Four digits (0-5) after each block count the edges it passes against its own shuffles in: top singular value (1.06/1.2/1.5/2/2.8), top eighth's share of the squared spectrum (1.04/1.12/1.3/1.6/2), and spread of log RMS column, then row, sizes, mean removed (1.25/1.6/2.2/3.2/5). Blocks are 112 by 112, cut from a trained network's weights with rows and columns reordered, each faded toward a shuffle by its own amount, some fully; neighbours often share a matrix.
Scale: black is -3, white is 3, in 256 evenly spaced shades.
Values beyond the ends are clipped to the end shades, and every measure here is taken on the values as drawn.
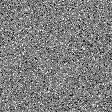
0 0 0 0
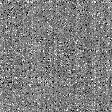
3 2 0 2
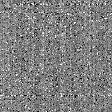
3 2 0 2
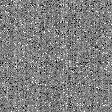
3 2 0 2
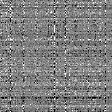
4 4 4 2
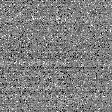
3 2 2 0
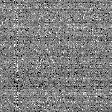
4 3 2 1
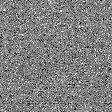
1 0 0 0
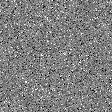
0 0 0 0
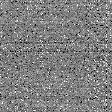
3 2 2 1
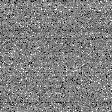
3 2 1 0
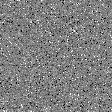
0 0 0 0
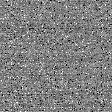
2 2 1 0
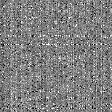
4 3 1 3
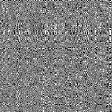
4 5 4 3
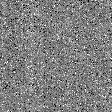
1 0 0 0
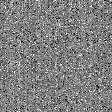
2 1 0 1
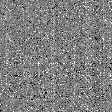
2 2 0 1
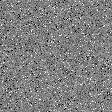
0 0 0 0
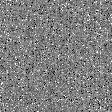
1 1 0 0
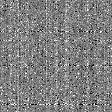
3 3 0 3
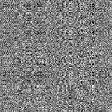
4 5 3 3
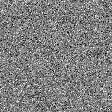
2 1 0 0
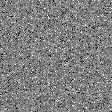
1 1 0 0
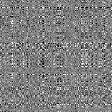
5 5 3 4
